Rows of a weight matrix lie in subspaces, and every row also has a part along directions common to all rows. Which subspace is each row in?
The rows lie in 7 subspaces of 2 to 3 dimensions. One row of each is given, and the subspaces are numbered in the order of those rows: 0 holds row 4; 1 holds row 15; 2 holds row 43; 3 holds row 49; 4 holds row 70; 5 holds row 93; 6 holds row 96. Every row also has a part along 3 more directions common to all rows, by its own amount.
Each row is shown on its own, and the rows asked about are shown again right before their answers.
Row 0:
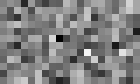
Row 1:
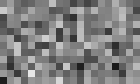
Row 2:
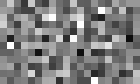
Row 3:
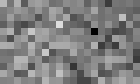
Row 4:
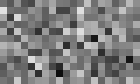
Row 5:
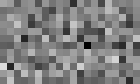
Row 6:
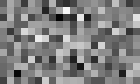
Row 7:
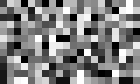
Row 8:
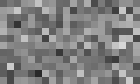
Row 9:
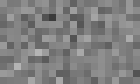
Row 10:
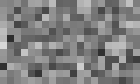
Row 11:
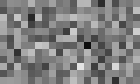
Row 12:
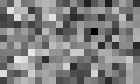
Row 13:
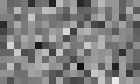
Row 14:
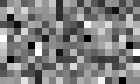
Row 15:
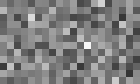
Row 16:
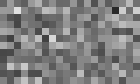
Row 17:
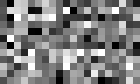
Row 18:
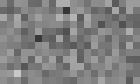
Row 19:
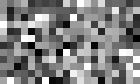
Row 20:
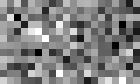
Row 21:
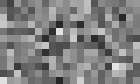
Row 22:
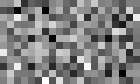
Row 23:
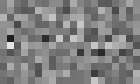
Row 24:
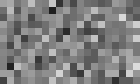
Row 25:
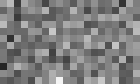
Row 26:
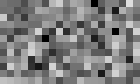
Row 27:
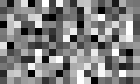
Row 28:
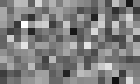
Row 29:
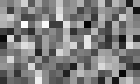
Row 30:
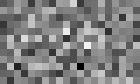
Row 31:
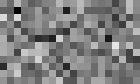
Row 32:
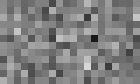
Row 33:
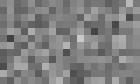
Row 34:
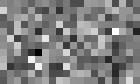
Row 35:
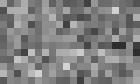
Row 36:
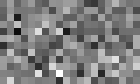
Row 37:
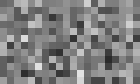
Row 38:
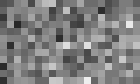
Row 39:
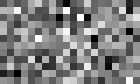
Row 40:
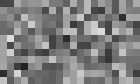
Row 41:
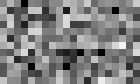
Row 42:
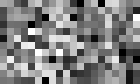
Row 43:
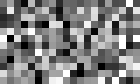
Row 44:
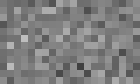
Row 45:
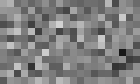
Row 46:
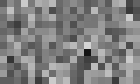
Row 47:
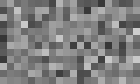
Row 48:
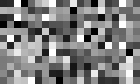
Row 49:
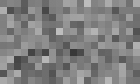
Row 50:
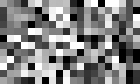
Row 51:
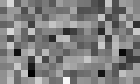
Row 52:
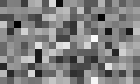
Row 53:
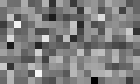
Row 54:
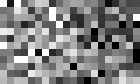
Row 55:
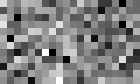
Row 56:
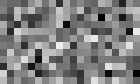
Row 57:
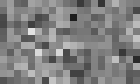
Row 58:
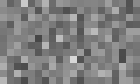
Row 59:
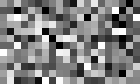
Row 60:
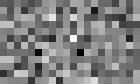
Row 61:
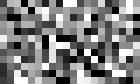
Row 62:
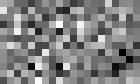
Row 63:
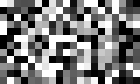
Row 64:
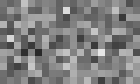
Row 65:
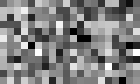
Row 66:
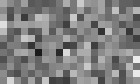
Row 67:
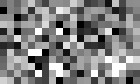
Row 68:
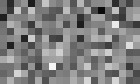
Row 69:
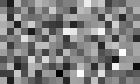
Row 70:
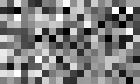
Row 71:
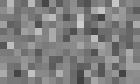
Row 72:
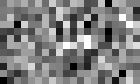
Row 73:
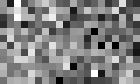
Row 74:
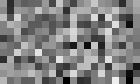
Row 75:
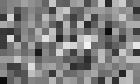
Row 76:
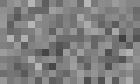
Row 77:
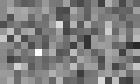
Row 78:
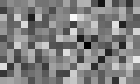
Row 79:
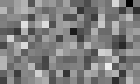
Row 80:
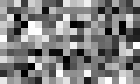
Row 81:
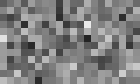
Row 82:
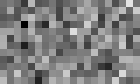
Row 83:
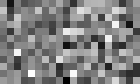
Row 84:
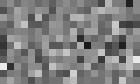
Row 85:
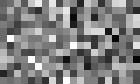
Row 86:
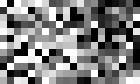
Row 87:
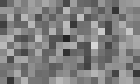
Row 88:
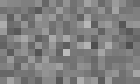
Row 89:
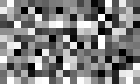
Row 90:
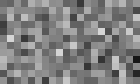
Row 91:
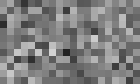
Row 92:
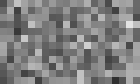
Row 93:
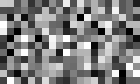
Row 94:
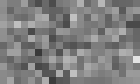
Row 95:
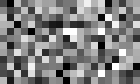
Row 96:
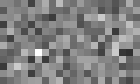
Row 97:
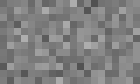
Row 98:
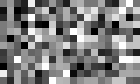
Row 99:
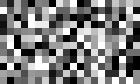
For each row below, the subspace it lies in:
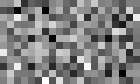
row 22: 4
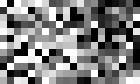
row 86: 3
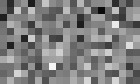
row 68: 6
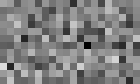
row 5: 1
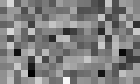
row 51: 0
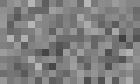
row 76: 6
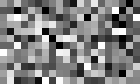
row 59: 4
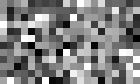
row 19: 5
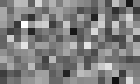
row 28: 2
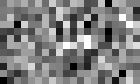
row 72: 2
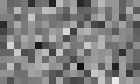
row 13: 1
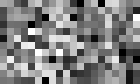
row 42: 5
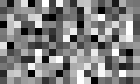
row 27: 6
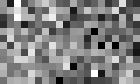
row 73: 3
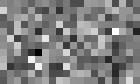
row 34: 0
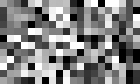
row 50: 5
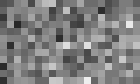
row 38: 6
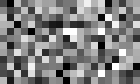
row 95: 0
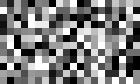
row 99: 1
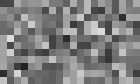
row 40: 5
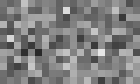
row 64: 3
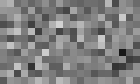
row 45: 0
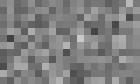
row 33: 2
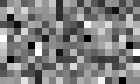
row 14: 2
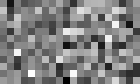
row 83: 0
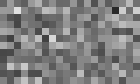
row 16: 4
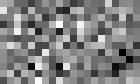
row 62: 0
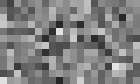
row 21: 0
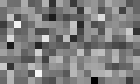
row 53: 6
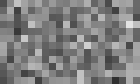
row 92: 6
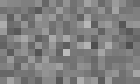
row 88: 5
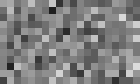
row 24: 1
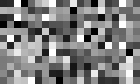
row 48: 3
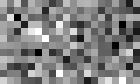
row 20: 3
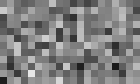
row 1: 0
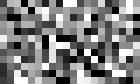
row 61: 4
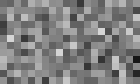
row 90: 5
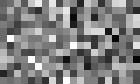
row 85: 5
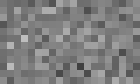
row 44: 1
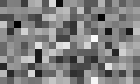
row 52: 6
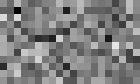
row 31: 4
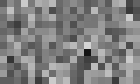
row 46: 4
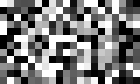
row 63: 5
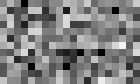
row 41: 3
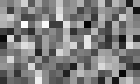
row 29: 2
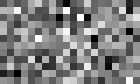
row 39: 4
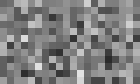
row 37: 6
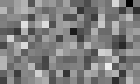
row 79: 2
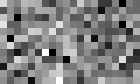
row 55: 3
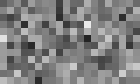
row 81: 2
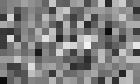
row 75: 2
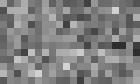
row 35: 3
